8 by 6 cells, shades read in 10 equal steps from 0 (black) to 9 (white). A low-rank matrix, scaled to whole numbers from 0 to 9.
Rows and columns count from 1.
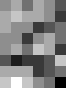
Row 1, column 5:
5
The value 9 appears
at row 8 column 2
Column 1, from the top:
5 6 6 5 5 3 6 7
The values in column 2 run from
1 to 9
